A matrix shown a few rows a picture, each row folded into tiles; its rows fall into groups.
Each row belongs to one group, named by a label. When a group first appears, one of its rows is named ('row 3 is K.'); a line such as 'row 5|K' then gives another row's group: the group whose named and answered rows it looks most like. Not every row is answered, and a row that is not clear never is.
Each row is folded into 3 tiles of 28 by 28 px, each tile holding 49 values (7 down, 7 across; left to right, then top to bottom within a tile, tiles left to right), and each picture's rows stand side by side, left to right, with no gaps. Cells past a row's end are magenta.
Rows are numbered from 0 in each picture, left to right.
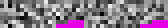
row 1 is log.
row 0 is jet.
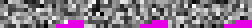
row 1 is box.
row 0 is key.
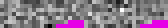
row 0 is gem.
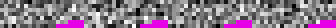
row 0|log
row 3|jet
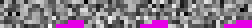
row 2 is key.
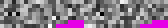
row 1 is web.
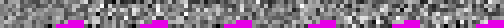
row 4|log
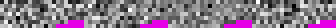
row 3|jet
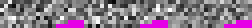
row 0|log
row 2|web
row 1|log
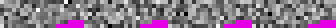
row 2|box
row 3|box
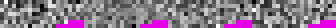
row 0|jet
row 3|key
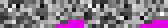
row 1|jet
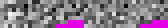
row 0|gem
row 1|jet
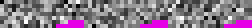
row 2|log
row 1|jet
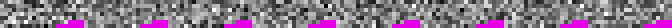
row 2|log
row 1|key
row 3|web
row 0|gem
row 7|gem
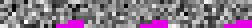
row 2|web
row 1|jet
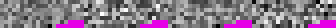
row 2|gem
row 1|gem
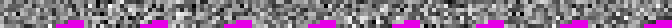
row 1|log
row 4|log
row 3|web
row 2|gem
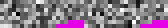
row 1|key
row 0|web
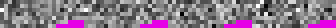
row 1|web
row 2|jet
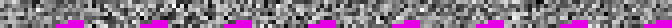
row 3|log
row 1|jet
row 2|jet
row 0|gem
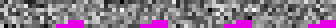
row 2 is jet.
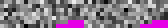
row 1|jet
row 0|box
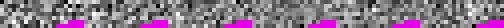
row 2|log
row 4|gem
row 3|web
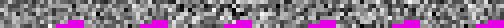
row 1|jet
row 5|jet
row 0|key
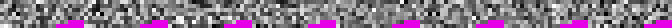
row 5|box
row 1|box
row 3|key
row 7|log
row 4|box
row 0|web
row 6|jet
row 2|gem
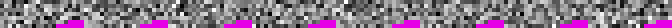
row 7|gem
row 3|box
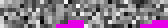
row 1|gem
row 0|box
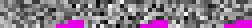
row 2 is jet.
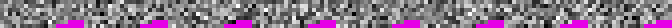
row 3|log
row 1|log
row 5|jet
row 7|web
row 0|key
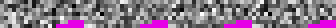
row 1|web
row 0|gem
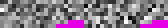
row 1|log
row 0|web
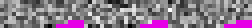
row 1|key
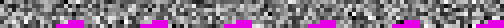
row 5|web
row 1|log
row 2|key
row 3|web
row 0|gem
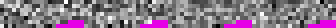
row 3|log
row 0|box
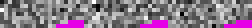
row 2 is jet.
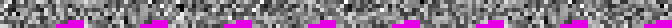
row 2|gem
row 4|key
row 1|box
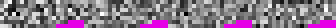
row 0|box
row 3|log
